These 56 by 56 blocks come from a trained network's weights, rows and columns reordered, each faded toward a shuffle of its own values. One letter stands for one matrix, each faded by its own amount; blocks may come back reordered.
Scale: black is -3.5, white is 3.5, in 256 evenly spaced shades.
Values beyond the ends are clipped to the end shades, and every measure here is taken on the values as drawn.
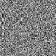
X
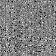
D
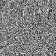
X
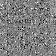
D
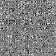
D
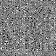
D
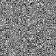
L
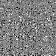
D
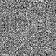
X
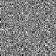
L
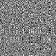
L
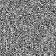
X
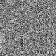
X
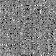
D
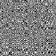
L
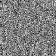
X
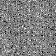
D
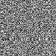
X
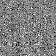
D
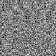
X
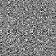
L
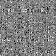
D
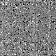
D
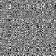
L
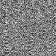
X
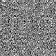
X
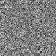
X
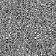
L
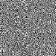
L
